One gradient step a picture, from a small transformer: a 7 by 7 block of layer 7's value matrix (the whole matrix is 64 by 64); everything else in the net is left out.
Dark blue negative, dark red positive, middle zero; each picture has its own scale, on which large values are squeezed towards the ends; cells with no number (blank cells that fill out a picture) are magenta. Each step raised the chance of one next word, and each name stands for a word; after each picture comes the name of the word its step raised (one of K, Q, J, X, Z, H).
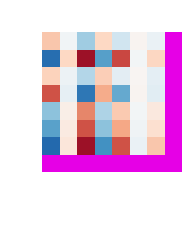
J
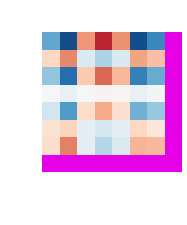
J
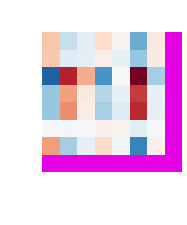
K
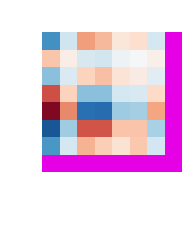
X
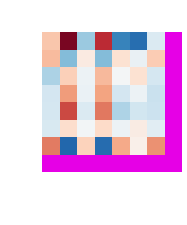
J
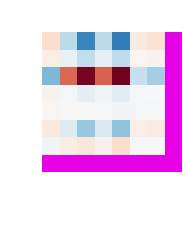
K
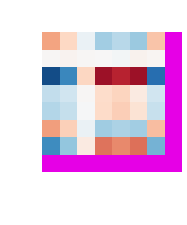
K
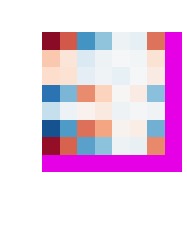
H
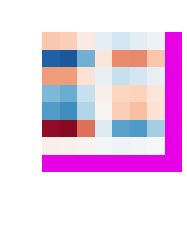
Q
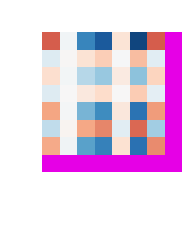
H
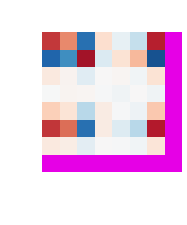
Q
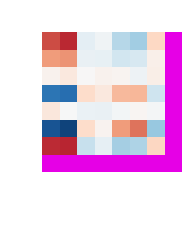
H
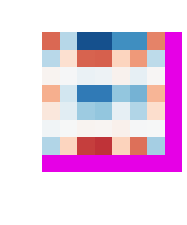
J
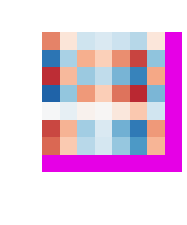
Q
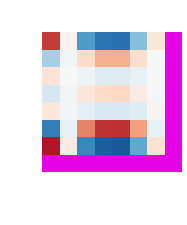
H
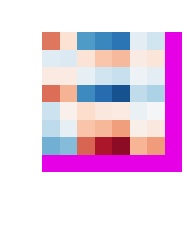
J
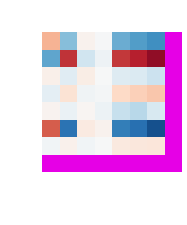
Q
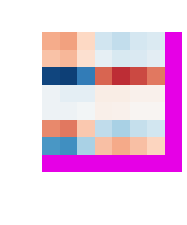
K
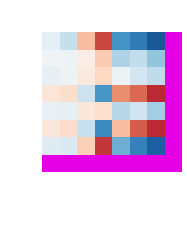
H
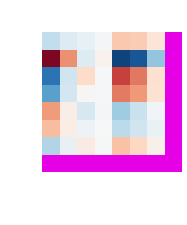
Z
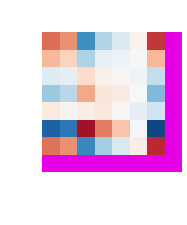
H
